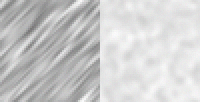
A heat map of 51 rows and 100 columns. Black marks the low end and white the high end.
It is made of 1 by 2 panels. Panel 1,1: high, slanting up to the right. Panel 1,2: very high, blotchy, faint in contrast.
